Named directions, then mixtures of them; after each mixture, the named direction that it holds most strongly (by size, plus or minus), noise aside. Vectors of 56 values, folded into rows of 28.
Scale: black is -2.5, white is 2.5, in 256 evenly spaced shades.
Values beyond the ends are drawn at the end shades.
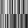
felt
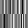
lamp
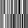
lamp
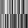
felt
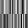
lamp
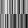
felt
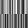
felt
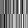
lamp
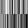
felt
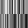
felt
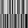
felt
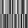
lamp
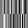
lamp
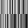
felt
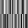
lamp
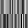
lamp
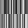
felt
